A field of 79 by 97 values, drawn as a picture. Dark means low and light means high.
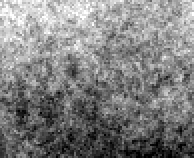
The texture is blotchy. No regular stripes run through it. No single row or column stands out from its neighbours. Values rise toward the top.
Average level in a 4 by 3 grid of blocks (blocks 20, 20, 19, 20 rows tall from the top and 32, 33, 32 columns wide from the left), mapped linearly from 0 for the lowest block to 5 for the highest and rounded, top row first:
5 4 4
3 3 3
1 2 2
1 0 0
